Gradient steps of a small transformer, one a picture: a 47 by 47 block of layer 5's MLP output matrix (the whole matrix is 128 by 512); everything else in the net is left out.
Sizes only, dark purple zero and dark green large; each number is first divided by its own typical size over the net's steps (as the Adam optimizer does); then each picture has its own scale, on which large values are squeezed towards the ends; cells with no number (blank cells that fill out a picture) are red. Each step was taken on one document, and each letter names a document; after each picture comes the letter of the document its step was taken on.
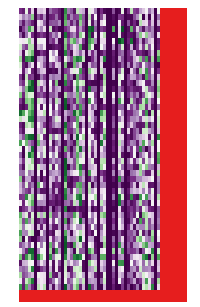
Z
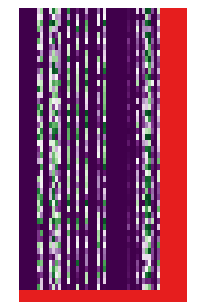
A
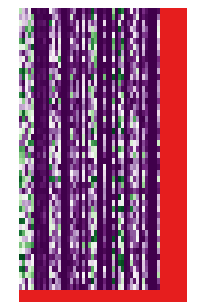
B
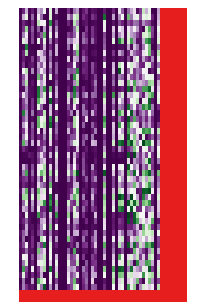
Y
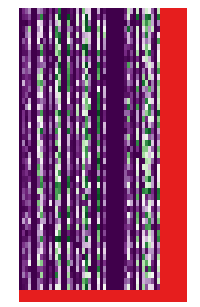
A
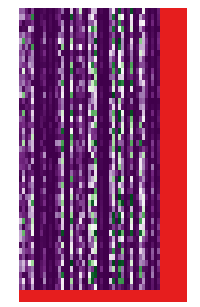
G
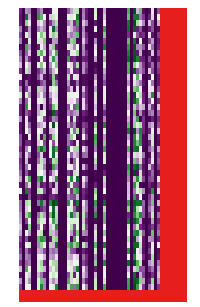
Z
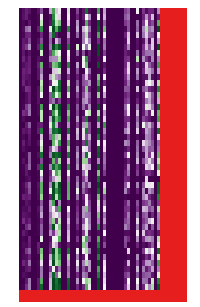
A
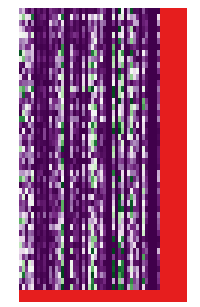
B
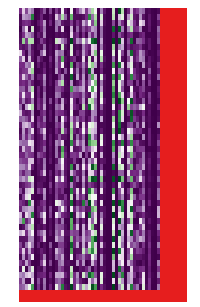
G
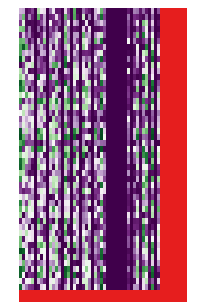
Z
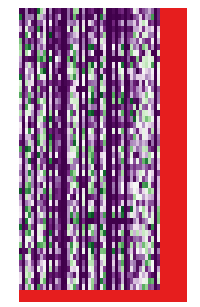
Z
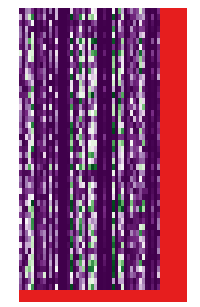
G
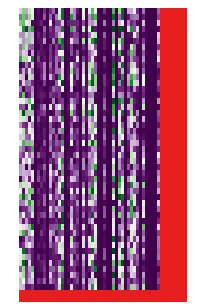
B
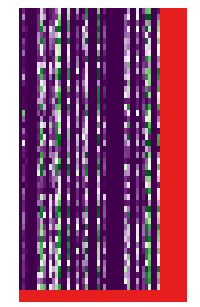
A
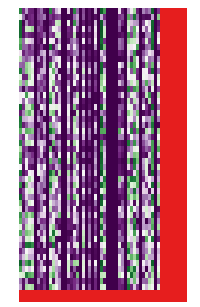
Z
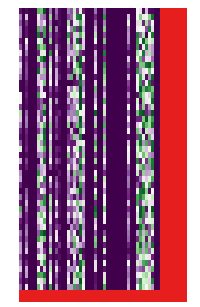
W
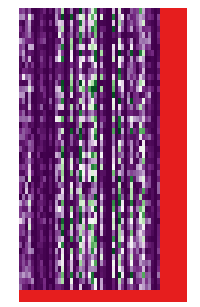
G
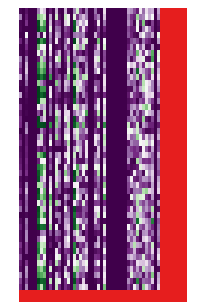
Y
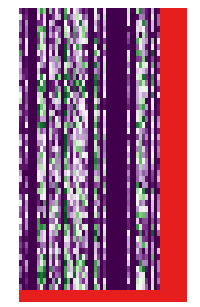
W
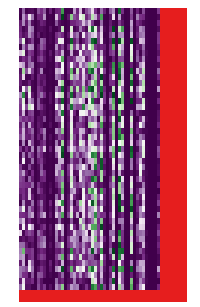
G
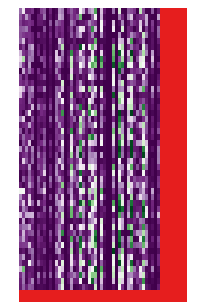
G
